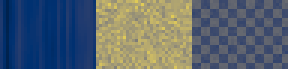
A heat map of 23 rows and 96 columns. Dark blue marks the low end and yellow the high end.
It is made of 1 by 3 panels. Panel 1,1: very low, streaked downward, faint in contrast. Panel 1,2: high, fine-grained. Panel 1,3: low, checkered.
